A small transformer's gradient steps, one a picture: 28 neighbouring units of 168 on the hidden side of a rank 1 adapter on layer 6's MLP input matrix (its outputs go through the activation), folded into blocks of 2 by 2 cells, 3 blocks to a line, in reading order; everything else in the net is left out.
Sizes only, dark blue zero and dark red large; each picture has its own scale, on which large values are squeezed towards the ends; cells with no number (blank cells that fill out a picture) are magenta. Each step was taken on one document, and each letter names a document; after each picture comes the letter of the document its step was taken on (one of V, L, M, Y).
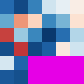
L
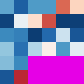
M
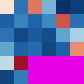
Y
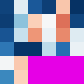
M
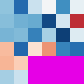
Y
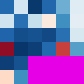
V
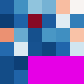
L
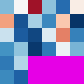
Y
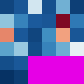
Y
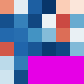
V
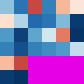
Y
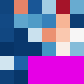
M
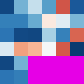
L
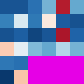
L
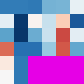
V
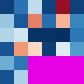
L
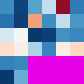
L
